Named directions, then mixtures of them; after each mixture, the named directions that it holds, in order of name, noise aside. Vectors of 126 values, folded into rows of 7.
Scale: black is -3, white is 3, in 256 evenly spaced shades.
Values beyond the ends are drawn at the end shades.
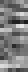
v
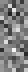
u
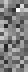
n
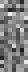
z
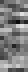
v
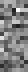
n, u, v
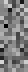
n, u, z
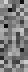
n, u, z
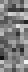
v, z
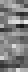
v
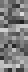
n, u, v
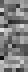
n, v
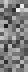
n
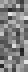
z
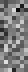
n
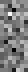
u, z
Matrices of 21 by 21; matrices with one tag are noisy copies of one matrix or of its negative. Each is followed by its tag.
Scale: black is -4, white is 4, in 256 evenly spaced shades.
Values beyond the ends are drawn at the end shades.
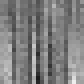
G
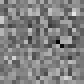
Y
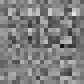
Y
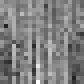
G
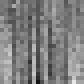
G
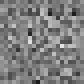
Y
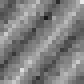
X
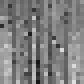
G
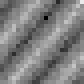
X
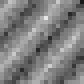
X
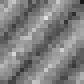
X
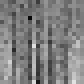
G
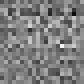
Y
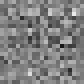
Y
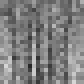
G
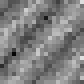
X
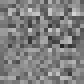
Y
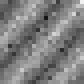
X
